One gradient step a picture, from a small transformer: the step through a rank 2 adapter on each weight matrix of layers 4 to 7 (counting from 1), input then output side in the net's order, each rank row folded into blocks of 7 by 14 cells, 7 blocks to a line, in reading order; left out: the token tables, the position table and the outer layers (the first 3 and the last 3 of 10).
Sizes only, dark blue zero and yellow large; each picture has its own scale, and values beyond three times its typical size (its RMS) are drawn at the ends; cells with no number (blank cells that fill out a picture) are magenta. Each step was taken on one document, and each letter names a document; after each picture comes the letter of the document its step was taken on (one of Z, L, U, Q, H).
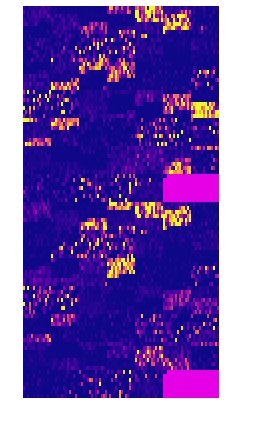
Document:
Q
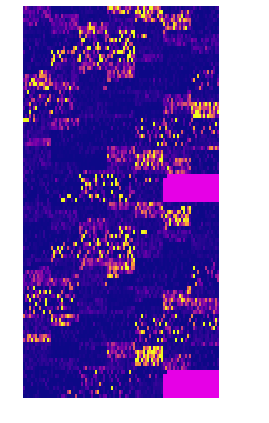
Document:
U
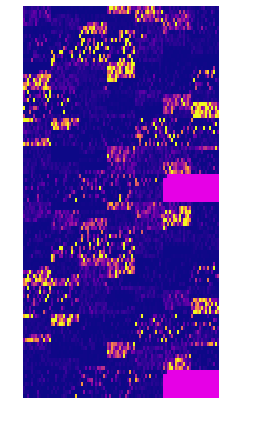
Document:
Q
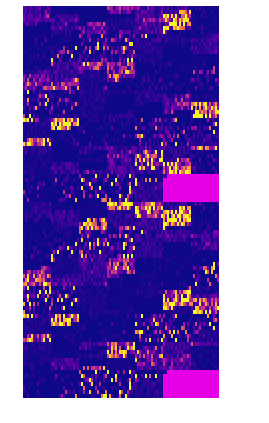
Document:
Q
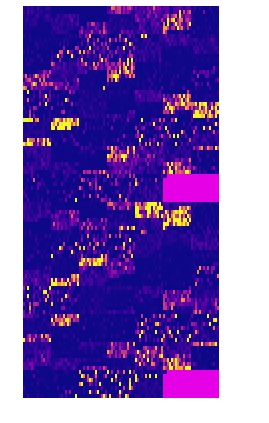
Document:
Q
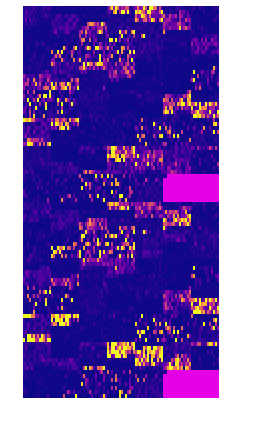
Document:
U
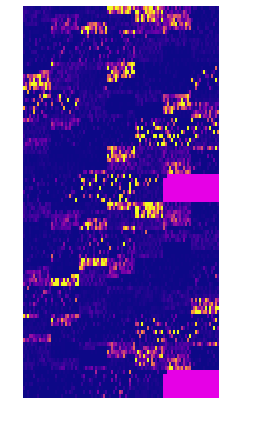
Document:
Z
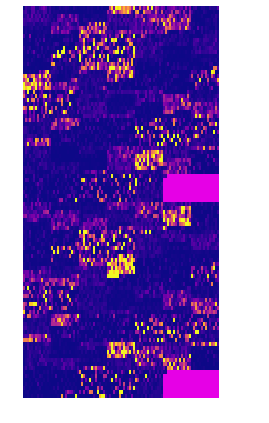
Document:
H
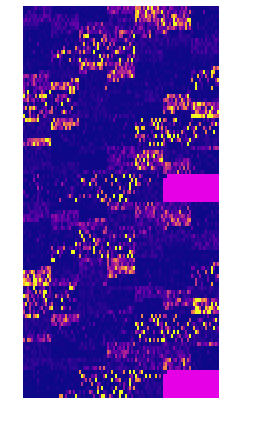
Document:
H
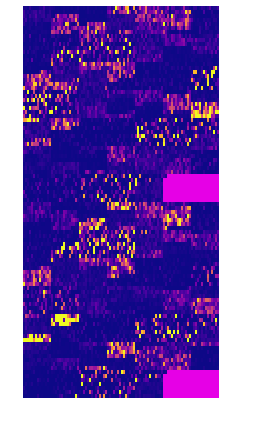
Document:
Z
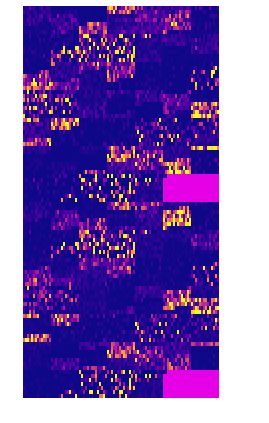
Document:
Z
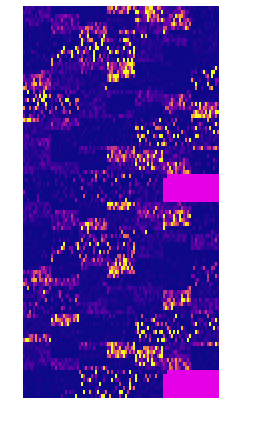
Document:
Z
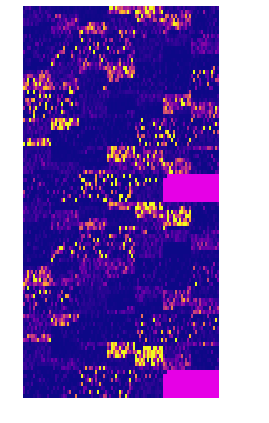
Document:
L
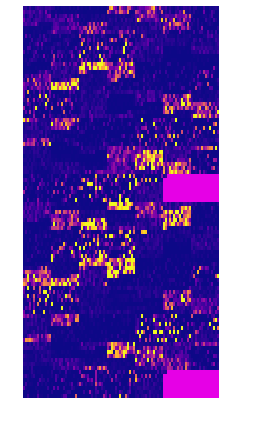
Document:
Q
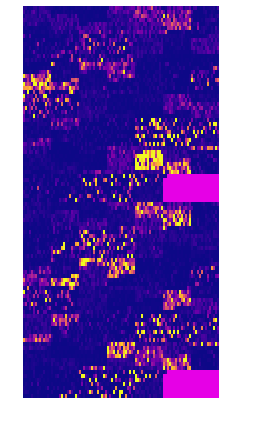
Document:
H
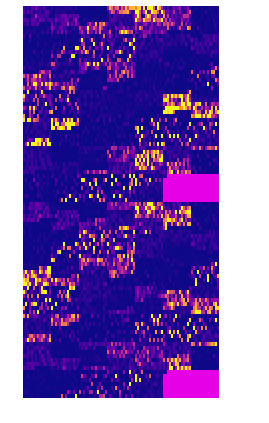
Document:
H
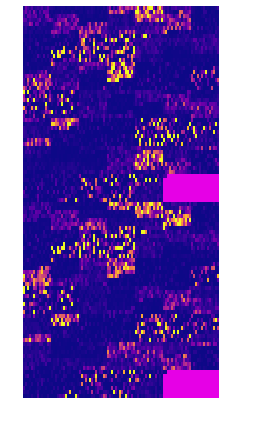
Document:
H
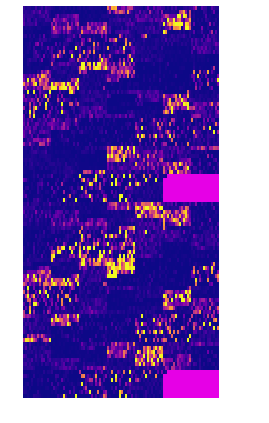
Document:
L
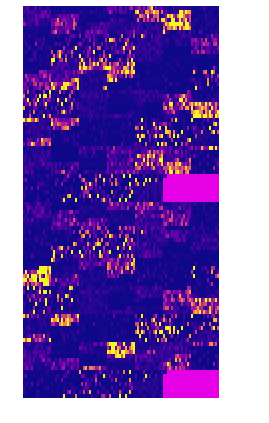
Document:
U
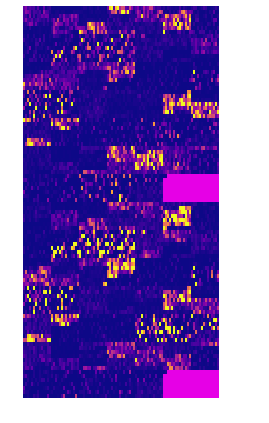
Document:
U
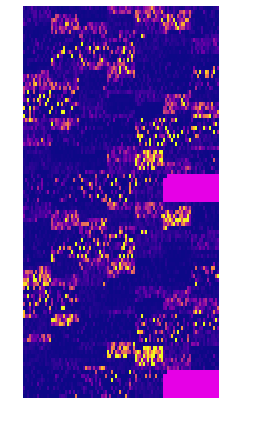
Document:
Q
